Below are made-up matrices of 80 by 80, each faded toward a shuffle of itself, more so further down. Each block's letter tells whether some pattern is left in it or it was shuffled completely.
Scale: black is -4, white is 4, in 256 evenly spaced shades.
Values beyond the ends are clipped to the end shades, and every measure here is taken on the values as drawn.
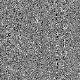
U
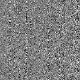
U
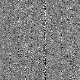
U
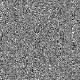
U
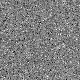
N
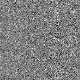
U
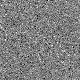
N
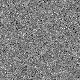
N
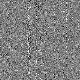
U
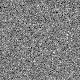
N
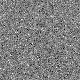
N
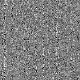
U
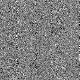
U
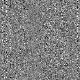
U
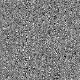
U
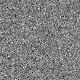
N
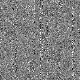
U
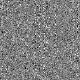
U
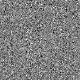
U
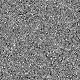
N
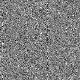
U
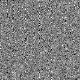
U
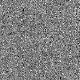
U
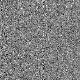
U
